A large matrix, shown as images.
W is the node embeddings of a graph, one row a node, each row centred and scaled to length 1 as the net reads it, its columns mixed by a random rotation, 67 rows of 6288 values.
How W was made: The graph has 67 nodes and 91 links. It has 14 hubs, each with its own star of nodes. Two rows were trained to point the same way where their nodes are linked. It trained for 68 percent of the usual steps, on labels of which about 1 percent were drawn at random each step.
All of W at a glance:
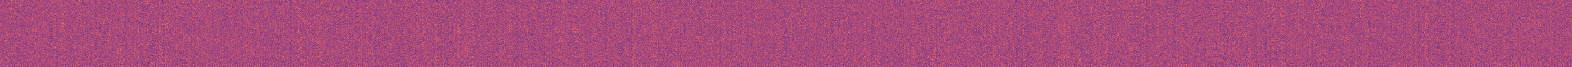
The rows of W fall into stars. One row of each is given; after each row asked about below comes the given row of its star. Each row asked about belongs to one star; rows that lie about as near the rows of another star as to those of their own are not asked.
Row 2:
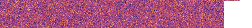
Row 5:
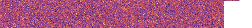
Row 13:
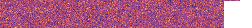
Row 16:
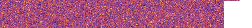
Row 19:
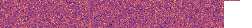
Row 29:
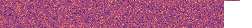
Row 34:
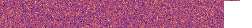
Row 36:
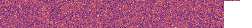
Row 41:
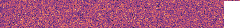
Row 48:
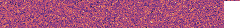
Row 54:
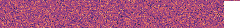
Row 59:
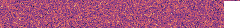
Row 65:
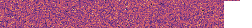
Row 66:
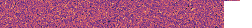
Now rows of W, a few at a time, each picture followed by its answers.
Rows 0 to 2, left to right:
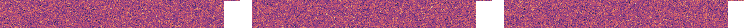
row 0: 16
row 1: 48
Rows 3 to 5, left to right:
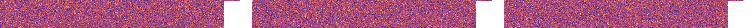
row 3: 59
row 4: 5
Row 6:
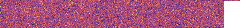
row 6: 13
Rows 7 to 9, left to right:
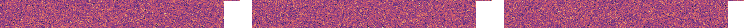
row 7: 41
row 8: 16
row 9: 66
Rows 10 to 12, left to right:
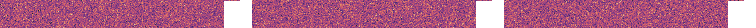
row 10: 19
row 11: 65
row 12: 48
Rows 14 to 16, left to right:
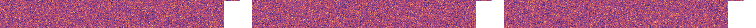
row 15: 66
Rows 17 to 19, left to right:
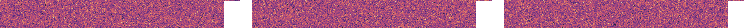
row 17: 59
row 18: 34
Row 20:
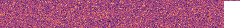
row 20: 66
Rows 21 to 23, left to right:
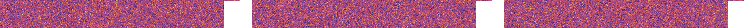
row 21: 54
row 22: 16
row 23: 13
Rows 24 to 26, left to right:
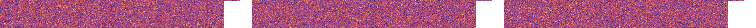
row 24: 65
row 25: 19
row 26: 13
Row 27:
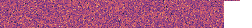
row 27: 5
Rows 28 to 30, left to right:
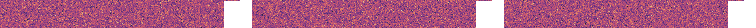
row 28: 19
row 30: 54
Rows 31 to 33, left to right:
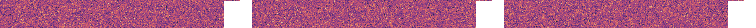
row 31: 29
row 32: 41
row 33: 54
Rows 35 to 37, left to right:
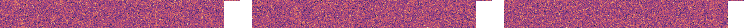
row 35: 2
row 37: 59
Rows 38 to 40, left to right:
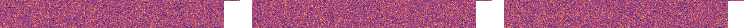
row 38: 36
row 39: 65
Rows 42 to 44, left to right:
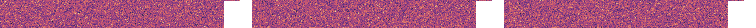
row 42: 54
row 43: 48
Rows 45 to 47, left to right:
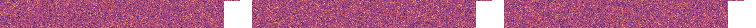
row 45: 2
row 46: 19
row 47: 16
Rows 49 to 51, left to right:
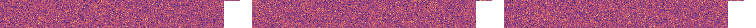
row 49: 41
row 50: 48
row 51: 41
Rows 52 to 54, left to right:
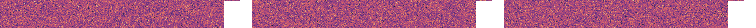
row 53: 59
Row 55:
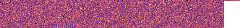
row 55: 19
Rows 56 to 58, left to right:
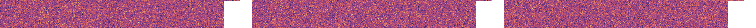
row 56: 36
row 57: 5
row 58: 34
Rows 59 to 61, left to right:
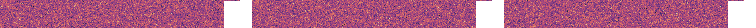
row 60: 59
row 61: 48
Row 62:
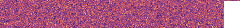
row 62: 65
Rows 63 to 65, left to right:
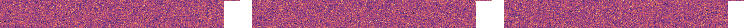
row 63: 65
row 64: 2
